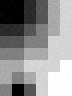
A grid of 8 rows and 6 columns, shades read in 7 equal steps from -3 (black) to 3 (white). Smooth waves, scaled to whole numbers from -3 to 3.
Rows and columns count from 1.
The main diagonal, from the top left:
-3 -3 -1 0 2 3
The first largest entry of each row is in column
6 6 6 5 5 6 5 5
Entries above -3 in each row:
4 4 6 6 6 6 6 5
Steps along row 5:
same up same up same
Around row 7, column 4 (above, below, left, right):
2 2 1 3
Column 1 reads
-3 -3 -2 -1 0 1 1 0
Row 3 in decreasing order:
2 1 0 -1 -2 -2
